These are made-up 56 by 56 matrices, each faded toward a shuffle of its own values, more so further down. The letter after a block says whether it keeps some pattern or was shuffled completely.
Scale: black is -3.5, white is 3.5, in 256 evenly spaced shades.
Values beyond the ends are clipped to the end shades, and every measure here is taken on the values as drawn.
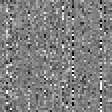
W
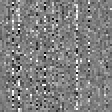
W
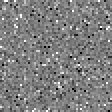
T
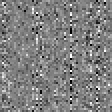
W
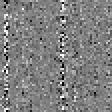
W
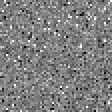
T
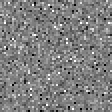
T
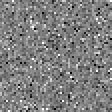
T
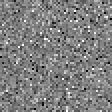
T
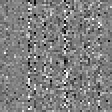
W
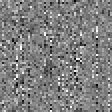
W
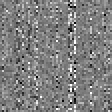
W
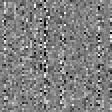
W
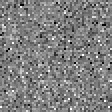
T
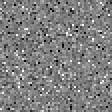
T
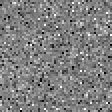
T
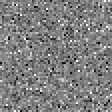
T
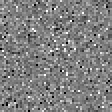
T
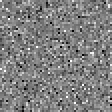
T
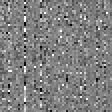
W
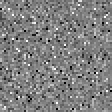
T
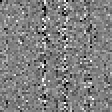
W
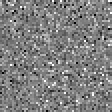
T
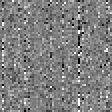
W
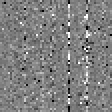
W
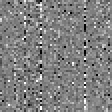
W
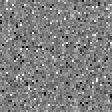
T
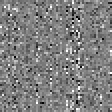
W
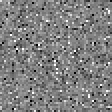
T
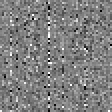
W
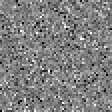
T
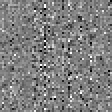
W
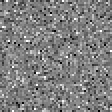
T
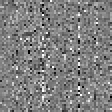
W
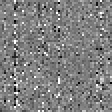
W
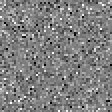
T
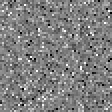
T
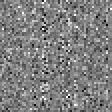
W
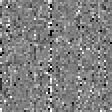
W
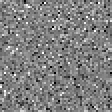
T
